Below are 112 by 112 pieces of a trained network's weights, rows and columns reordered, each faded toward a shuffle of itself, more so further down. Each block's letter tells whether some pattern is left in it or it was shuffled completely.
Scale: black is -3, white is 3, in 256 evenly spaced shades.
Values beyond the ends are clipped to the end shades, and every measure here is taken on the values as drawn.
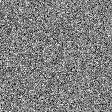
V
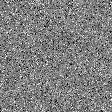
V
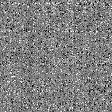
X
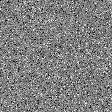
V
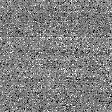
X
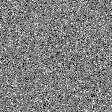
V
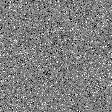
V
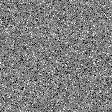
V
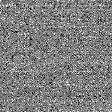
X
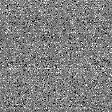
X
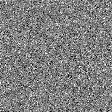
X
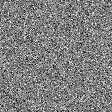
V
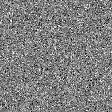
X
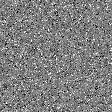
V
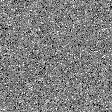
V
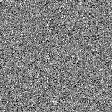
X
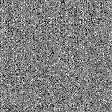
X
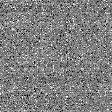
X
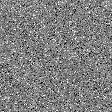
V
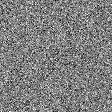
V
